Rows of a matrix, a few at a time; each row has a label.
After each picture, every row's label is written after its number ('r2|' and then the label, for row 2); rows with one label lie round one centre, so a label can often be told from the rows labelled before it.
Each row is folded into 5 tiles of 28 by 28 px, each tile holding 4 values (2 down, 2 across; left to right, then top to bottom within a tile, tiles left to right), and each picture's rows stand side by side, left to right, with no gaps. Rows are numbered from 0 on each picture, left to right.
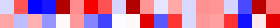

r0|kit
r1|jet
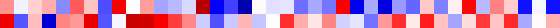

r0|jet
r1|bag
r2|bag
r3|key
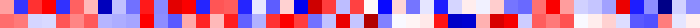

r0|key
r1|key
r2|key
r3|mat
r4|bag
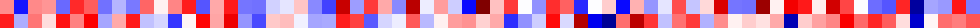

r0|key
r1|key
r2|kit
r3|kit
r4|mat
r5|kit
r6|bag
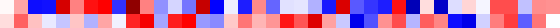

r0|kit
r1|bag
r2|bag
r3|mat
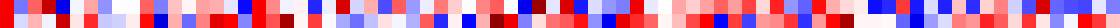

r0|key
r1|jet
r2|bag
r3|jet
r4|mat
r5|jet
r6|bag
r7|bag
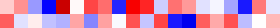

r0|kit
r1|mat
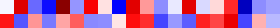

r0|kit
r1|key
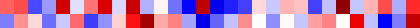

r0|kit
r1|bag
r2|kit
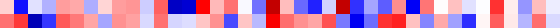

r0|mat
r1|kit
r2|bag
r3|mat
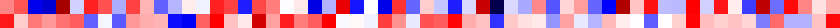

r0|kit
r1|mat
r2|bag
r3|bag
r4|kit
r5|kit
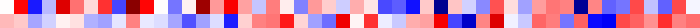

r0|kit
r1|kit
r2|key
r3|mat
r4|mat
